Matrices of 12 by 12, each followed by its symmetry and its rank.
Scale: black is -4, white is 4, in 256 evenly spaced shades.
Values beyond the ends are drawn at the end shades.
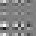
neither, rank one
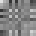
symmetric, rank two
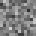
antisymmetric, full rank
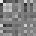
symmetric, rank two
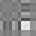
symmetric, rank one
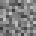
antisymmetric, full rank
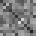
symmetric, full rank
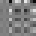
neither, rank one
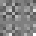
symmetric, rank two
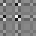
symmetric, rank one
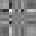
symmetric, rank one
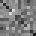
symmetric, full rank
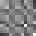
symmetric, rank two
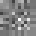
symmetric, rank two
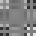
symmetric, rank one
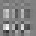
neither, rank one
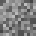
symmetric, full rank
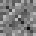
symmetric, full rank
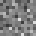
symmetric, full rank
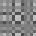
symmetric, rank one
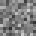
antisymmetric, full rank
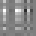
neither, rank one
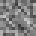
antisymmetric, full rank
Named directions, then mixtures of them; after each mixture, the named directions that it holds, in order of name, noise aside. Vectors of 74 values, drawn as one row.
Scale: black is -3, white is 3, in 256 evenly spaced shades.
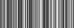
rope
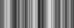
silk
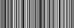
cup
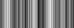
silk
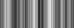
silk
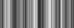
silk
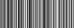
cup, rope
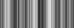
silk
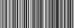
cup, rope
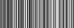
cup, rope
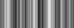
silk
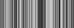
cup, silk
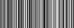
cup, rope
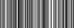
rope, silk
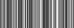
rope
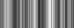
silk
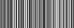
cup, rope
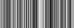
cup, silk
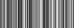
rope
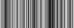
rope, silk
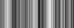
silk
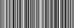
cup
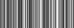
rope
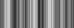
silk
